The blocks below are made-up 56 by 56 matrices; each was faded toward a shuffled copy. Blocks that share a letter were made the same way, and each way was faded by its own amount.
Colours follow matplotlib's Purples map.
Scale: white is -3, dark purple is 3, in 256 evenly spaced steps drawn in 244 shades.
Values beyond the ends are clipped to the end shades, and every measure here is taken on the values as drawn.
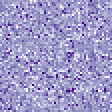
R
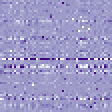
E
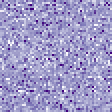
R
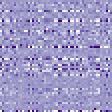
E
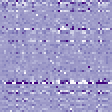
E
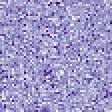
R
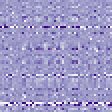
E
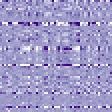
E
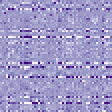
E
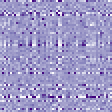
E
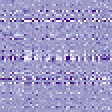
E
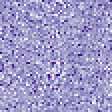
R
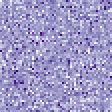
R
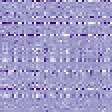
E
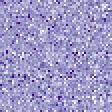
R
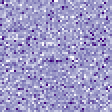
R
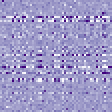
E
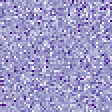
R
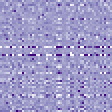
E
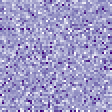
R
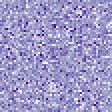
R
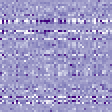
E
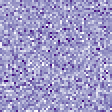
R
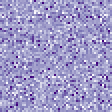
R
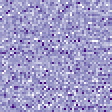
R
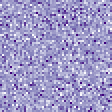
R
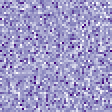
R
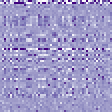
E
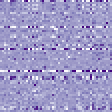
E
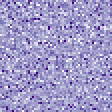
R
